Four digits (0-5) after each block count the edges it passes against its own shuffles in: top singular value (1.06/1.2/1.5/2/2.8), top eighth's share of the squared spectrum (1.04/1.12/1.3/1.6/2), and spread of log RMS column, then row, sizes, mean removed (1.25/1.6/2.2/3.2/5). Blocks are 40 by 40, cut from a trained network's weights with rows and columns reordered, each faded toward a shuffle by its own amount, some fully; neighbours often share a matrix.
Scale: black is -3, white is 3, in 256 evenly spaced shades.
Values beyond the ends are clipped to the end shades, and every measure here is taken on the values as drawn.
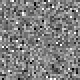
0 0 0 0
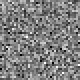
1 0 0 0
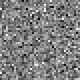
0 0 0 0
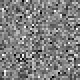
2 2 1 0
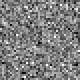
0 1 0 0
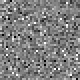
0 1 0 0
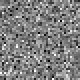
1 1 0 0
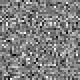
3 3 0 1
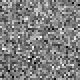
0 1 0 0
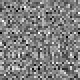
3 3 0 2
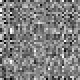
4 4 3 2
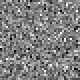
1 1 0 0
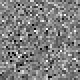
2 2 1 0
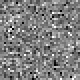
3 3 1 0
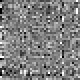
3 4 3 2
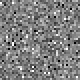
0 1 0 0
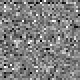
3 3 1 1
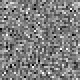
1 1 0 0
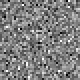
1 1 0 0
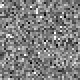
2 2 0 0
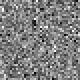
1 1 0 0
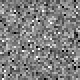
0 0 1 0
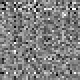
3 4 2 2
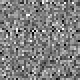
3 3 0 2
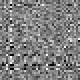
4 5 2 2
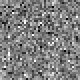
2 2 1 0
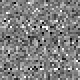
3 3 0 2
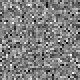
2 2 0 0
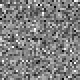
0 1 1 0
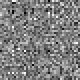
3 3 2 1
